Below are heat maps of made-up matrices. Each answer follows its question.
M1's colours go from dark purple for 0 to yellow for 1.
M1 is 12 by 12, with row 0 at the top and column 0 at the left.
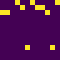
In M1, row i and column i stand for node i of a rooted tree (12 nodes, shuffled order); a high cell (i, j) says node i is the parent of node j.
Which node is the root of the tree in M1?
2
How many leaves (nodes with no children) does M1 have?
8
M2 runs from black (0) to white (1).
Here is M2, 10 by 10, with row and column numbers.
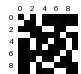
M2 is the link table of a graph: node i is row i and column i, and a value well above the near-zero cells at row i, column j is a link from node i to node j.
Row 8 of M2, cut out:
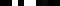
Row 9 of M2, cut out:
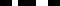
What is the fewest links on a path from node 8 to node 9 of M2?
2
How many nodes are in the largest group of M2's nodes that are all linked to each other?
4
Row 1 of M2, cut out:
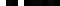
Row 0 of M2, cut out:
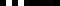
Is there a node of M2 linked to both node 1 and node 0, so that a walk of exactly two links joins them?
yes
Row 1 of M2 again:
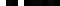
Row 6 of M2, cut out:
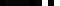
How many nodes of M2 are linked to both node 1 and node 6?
0
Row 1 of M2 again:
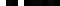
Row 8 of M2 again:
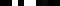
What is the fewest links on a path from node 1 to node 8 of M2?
5
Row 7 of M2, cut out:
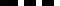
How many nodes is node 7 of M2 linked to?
3
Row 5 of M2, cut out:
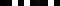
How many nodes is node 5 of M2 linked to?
3
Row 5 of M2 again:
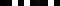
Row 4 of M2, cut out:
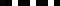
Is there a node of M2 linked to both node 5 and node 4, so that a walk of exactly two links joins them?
yes
